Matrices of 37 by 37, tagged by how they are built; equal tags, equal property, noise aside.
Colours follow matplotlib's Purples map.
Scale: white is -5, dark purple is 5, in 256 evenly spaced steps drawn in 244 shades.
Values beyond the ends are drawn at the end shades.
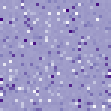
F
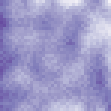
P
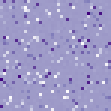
F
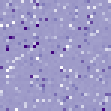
F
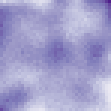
P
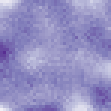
P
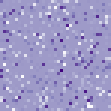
F
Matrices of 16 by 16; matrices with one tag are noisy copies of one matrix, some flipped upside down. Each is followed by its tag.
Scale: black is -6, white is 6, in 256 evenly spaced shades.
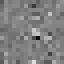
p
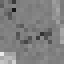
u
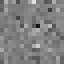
p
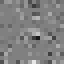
p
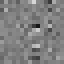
p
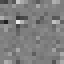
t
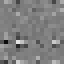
t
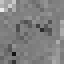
u
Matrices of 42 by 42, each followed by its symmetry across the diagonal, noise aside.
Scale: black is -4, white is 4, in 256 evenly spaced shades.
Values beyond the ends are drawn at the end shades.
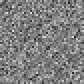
symmetric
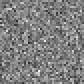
neither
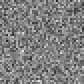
neither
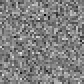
neither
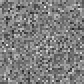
symmetric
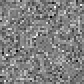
symmetric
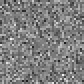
neither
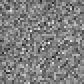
symmetric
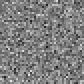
neither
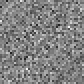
symmetric
